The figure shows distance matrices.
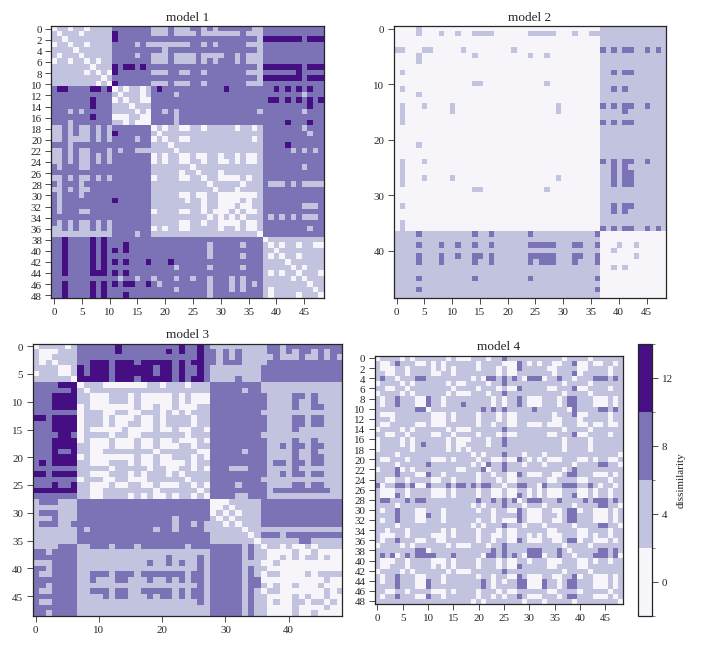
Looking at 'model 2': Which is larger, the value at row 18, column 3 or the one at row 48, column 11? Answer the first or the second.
the second
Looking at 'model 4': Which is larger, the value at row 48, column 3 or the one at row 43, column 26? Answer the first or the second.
the first
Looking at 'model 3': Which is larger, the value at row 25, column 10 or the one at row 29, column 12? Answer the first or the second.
the second
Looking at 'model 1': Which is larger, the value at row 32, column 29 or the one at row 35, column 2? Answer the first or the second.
the second
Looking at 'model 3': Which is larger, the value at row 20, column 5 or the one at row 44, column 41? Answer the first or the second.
the first
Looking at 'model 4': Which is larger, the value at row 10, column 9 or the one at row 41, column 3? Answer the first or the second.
the first
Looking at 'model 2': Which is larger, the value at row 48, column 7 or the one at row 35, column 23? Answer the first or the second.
the first
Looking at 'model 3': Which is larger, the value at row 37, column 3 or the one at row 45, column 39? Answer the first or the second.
the first
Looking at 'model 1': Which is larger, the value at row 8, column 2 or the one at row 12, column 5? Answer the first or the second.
the second
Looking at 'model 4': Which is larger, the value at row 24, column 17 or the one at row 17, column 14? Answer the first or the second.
the first
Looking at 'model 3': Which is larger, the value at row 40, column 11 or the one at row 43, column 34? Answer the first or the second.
the second
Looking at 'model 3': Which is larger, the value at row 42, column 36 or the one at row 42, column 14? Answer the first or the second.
the second
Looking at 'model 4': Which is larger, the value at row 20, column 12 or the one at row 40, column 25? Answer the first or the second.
the second
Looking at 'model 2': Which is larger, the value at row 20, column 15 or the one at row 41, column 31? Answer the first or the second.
the second
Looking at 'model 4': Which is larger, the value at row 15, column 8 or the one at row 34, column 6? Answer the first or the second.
the first
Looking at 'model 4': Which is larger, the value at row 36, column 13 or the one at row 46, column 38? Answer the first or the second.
the second
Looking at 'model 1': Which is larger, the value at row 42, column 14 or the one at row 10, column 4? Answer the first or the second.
the first
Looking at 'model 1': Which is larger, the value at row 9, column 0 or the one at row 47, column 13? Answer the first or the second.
the second
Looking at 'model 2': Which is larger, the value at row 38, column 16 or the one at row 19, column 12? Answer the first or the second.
the first
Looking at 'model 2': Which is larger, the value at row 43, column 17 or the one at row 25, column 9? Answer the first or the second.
the first
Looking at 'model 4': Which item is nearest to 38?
10
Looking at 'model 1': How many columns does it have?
49
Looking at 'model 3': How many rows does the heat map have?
49
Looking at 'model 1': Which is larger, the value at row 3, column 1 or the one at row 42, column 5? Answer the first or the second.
the second
